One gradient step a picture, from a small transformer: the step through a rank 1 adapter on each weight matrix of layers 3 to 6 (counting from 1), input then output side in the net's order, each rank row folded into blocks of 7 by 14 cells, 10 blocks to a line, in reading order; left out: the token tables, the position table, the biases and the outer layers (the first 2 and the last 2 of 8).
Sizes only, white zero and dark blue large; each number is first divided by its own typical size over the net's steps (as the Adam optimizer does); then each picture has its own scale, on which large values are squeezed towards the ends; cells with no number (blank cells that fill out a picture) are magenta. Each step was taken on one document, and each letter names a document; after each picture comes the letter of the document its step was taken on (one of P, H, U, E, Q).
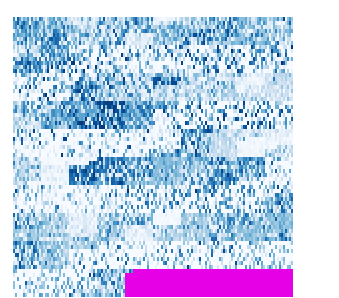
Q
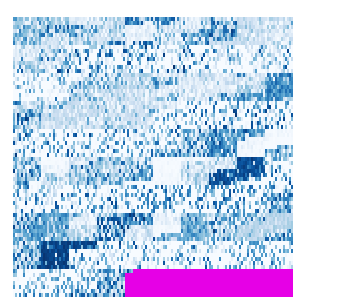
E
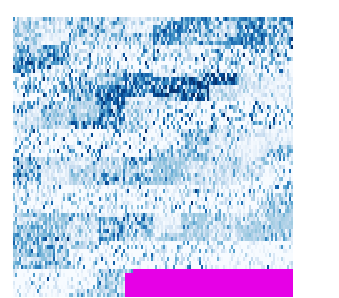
Q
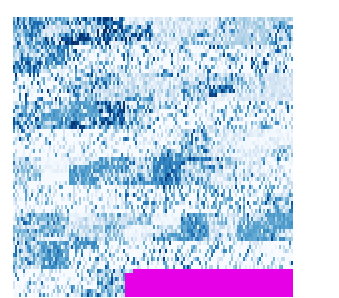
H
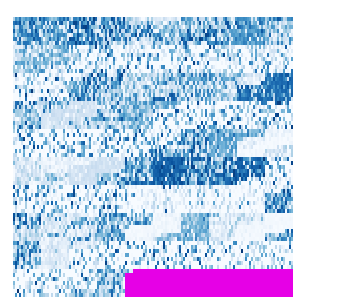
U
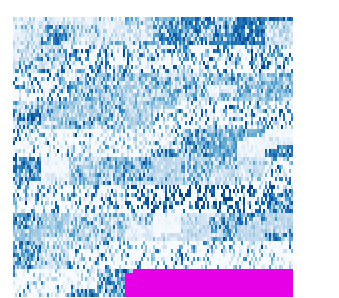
E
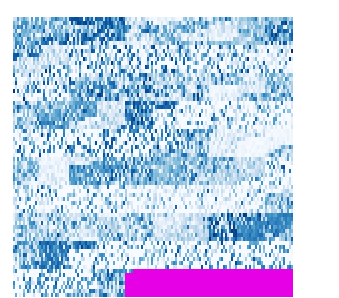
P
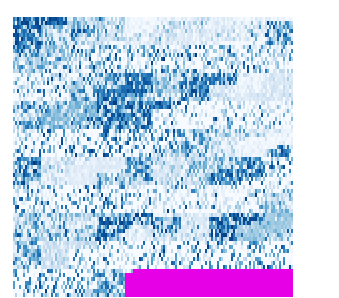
P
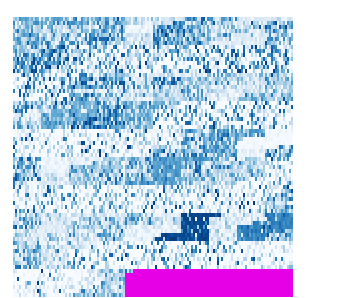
Q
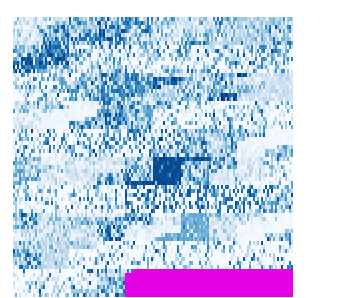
P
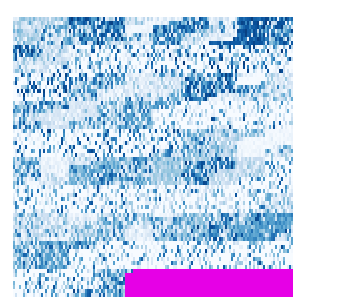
P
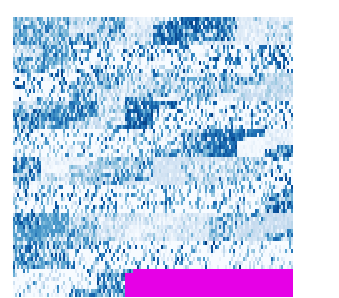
E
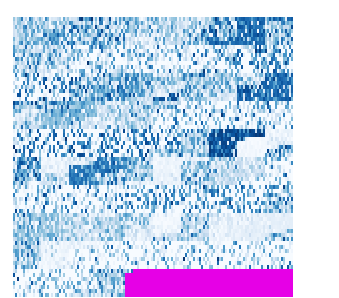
U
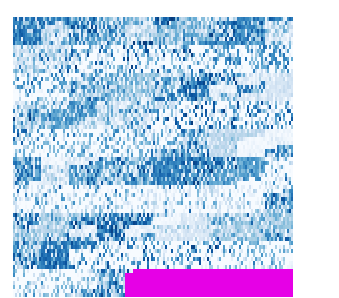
E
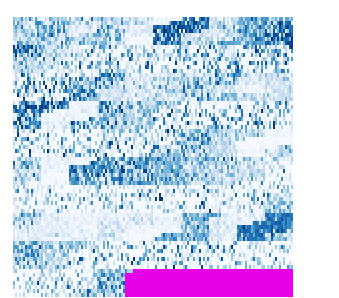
Q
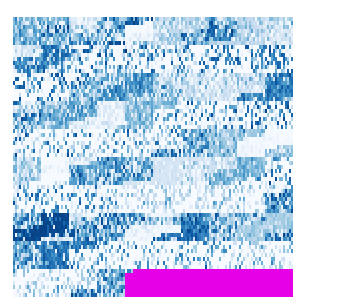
E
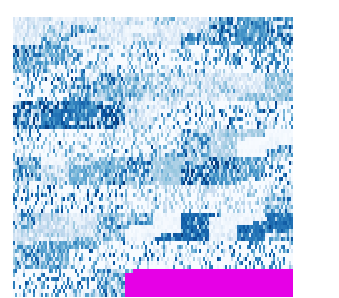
U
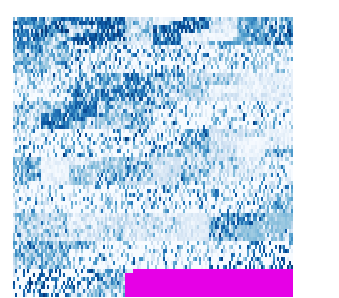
P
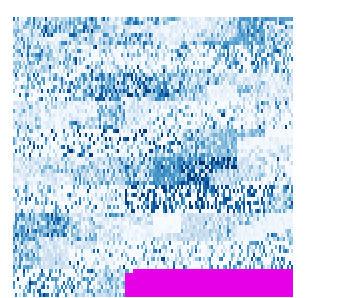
H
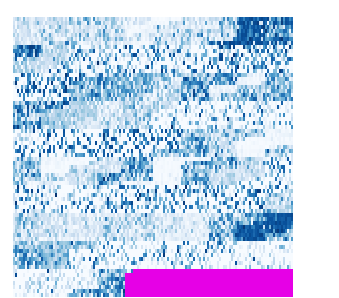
P
